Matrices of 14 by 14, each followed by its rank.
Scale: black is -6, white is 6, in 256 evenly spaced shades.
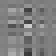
one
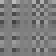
one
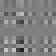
one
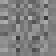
two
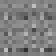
two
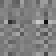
two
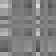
one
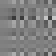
one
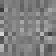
two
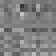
two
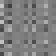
one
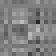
two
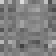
two
